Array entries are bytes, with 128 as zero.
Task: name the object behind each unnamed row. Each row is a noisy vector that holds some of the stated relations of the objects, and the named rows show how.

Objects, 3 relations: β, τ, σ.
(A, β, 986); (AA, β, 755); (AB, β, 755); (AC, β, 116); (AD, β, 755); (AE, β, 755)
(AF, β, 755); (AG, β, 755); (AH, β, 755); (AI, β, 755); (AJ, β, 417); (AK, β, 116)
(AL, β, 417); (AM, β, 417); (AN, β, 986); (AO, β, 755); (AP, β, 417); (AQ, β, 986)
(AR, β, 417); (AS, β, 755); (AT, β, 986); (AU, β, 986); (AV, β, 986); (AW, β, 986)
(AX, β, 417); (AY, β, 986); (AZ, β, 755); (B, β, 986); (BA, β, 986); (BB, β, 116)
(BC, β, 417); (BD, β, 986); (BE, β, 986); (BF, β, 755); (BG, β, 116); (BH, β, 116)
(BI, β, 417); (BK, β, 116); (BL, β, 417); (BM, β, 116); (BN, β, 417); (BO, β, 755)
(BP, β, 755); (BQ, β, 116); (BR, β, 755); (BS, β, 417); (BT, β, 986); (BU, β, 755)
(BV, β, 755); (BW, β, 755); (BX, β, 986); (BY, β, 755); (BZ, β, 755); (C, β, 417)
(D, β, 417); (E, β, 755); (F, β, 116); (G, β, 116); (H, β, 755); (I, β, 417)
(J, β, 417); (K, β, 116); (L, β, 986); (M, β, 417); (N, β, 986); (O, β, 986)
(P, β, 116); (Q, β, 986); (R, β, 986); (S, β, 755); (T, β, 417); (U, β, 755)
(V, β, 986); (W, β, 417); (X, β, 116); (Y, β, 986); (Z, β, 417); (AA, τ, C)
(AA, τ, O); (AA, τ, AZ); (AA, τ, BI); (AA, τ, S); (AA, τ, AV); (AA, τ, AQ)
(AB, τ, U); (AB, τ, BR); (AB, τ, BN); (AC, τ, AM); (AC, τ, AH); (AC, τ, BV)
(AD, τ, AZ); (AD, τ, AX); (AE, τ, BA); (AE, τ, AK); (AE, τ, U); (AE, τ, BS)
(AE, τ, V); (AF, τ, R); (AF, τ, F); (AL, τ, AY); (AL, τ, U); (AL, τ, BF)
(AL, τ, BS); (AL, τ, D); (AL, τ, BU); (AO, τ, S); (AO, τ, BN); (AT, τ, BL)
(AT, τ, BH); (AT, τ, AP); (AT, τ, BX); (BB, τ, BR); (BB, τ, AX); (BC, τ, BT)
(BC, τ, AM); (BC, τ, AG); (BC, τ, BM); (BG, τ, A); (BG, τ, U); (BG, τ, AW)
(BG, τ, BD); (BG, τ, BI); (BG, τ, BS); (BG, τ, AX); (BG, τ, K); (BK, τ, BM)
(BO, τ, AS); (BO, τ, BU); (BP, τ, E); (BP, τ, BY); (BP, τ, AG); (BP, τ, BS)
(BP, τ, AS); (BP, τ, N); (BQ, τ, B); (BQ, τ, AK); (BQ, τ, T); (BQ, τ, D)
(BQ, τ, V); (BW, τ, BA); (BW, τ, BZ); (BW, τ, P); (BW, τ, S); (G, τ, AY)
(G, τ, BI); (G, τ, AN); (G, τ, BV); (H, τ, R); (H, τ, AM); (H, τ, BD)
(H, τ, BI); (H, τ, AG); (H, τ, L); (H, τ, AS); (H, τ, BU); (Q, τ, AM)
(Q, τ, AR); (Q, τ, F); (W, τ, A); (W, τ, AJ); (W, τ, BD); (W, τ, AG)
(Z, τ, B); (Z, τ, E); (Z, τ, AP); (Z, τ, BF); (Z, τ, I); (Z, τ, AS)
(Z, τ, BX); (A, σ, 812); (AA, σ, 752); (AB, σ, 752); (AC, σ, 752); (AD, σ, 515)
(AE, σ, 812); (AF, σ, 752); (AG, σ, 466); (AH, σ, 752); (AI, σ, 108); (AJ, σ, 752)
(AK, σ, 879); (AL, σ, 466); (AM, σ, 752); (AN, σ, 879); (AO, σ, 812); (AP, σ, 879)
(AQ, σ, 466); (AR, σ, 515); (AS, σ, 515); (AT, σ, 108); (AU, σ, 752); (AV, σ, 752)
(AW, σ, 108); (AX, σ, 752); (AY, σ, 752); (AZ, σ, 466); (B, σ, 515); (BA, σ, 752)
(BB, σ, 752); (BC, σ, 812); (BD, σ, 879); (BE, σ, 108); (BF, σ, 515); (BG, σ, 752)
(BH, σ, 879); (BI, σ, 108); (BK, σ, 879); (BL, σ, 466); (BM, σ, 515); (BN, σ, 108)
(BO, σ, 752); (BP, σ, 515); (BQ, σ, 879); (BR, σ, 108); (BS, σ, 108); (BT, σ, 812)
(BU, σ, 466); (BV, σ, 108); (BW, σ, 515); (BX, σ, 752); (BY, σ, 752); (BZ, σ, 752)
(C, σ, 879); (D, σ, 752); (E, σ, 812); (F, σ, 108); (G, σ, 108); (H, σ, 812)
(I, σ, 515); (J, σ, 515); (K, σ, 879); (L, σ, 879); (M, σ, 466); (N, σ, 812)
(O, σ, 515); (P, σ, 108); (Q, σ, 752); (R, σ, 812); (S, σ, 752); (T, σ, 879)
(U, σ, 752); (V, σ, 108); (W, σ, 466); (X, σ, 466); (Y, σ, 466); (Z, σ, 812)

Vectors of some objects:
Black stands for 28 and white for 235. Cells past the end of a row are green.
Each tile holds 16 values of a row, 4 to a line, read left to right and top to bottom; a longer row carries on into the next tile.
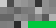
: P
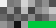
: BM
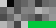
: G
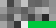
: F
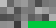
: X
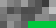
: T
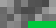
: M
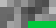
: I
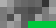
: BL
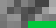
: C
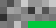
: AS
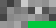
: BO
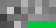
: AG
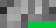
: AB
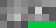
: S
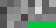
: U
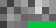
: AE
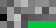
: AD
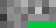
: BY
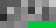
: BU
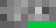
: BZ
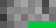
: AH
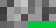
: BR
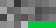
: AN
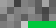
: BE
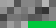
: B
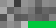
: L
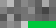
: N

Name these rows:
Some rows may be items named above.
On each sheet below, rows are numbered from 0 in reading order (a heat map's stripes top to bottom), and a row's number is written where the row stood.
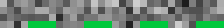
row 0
K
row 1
BF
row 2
BK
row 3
AL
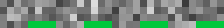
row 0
AO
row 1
AF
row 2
U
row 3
BD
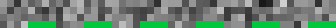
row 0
V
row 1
BR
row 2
AP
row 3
D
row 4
AX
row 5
P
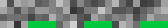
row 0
BH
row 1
W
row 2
BS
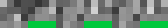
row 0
BI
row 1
U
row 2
U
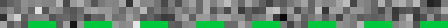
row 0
AA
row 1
AK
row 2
Q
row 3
AI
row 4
BC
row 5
AZ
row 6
O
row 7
AX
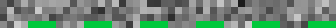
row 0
H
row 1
B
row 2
AC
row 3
BU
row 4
AY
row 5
BW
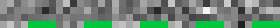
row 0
BX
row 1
BA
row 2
AT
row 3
BG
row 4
BK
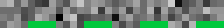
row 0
AJ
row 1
AD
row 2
AZ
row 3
G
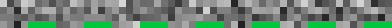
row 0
BK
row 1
E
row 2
A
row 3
BO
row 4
BQ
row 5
BB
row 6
BB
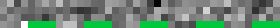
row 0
R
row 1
Z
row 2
AM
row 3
S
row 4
BN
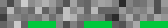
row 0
BP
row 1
AO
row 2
BV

